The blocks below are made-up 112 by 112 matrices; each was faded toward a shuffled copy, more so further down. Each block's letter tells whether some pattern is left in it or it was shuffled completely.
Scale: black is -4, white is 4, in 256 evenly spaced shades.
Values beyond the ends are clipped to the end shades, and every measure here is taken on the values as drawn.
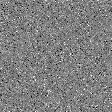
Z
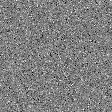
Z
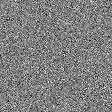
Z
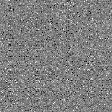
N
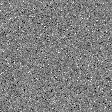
Z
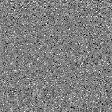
N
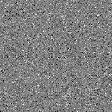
N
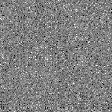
N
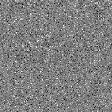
N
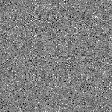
N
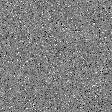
Z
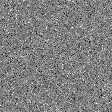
Z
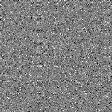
N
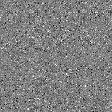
N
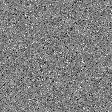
Z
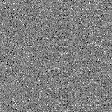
N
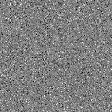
N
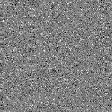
N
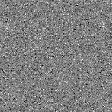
N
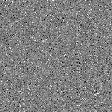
N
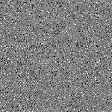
N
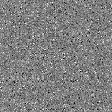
N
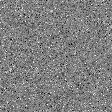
Z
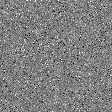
Z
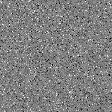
N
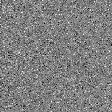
N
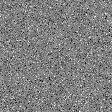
Z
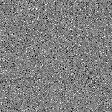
N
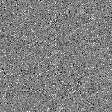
N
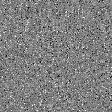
N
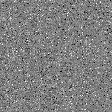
N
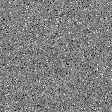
Z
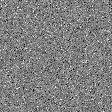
Z
